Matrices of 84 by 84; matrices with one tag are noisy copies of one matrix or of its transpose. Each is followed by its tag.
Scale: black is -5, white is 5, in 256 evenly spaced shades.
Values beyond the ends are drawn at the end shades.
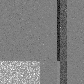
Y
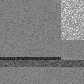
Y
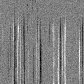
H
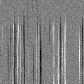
H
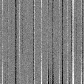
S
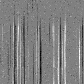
H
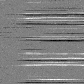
H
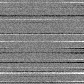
S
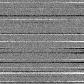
S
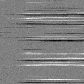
H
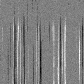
H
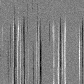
H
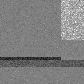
Y
